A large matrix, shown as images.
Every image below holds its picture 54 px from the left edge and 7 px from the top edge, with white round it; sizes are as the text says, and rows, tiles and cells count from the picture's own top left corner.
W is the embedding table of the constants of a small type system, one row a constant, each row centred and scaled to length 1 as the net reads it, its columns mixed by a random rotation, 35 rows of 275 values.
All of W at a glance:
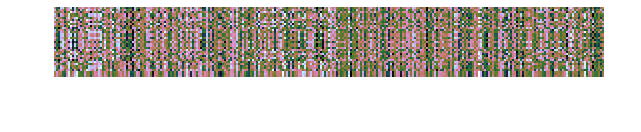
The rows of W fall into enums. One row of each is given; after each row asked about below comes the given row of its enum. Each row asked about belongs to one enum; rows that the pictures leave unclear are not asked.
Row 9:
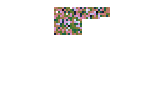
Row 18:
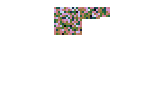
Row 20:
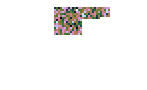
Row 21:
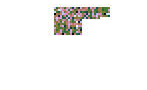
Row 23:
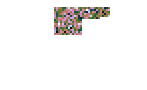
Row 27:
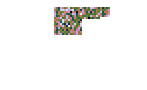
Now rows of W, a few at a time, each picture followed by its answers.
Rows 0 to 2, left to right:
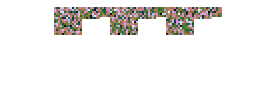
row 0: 18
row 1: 21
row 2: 9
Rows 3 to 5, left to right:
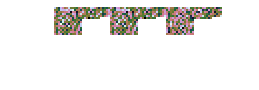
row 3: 27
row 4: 27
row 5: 23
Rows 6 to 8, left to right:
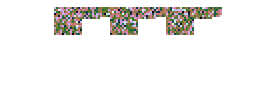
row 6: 21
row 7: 9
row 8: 27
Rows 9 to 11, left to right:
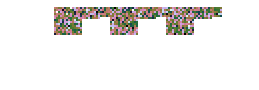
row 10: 20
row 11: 21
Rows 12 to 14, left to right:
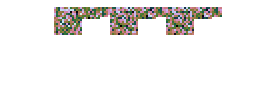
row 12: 27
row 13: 18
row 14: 18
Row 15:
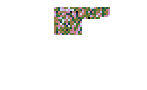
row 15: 27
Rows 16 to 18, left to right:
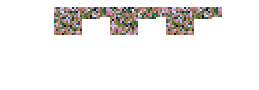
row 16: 18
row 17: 20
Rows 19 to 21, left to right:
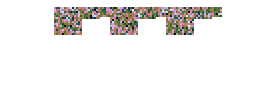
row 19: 18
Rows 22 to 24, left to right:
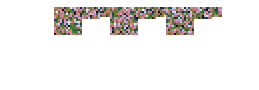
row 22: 9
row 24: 18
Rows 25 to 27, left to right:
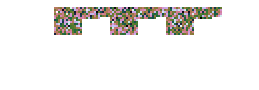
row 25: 9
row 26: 20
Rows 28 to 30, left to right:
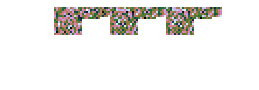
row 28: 23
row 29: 27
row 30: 27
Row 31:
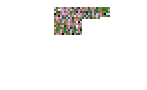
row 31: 21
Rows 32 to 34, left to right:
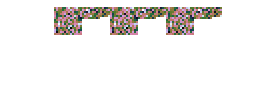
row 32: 23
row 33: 23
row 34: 23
